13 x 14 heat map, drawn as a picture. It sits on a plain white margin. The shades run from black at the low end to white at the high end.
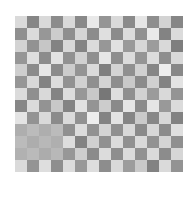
Average level on the scale: 70%. Histogram: two levels. Odd rows or columns: none. Odd patch: calmer, in the bottom left.
